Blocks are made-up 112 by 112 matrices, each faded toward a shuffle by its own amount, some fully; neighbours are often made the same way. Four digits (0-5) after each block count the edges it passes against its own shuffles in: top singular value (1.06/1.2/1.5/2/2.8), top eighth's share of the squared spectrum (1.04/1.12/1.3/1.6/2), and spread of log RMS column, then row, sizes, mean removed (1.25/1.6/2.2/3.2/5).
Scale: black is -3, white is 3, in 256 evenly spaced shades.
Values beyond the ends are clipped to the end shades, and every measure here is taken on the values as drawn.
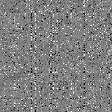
4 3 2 1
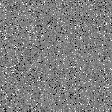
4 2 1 1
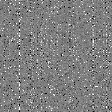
4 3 2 1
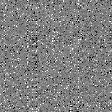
4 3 2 1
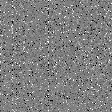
3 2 2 0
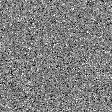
0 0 0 0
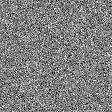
0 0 0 0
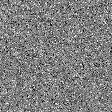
0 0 0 0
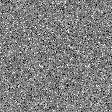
0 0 0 0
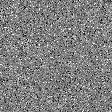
1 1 0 0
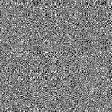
4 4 2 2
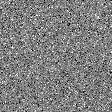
1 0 0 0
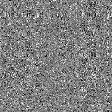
4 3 2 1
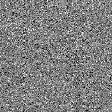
3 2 2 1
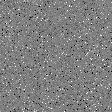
0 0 0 0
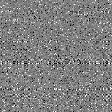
4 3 1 2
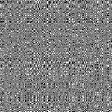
5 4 4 3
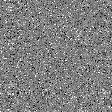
3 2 0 0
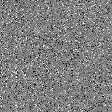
3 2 1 0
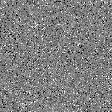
3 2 1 1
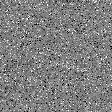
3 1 0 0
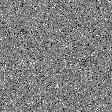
2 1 0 0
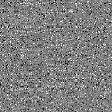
4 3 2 2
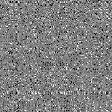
4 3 2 2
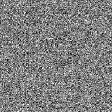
4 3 2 1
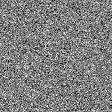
3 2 1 1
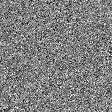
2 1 0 0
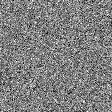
0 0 0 0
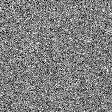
0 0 0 0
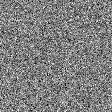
2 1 0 0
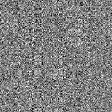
4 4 2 2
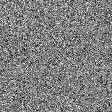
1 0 0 0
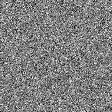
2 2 0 0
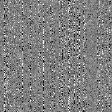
2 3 4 0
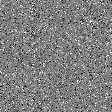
0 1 2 0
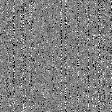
2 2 4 0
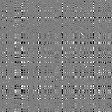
5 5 4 4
